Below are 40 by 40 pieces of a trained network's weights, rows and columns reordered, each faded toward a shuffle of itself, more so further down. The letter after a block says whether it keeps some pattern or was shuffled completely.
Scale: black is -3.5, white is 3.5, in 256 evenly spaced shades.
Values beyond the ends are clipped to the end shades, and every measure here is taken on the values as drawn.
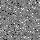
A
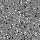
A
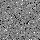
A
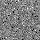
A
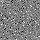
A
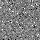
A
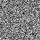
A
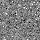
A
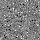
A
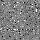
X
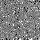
X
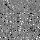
X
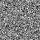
A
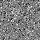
A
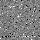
X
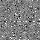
X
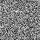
A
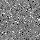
A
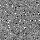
X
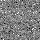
A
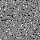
X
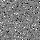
A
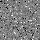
A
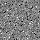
A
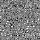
X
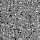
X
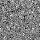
X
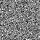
A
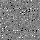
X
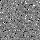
A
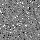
A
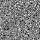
X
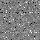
X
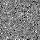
X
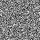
A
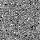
X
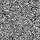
A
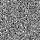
X
